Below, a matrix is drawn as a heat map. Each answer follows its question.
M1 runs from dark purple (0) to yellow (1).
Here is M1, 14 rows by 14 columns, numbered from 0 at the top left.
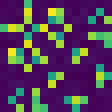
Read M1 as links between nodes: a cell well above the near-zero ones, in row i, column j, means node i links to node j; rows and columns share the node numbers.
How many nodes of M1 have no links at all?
0
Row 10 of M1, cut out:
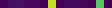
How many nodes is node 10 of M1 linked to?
2
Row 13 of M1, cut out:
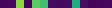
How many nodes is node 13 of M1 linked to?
4
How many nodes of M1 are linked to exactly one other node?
1
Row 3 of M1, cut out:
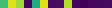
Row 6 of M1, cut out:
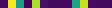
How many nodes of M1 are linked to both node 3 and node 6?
3
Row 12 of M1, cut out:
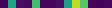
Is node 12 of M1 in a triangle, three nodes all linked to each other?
no
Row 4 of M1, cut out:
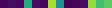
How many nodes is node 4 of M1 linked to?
6
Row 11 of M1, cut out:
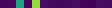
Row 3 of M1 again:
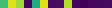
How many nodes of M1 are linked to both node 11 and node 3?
2
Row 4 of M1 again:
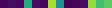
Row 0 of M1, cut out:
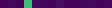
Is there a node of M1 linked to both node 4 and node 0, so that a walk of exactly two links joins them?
yes
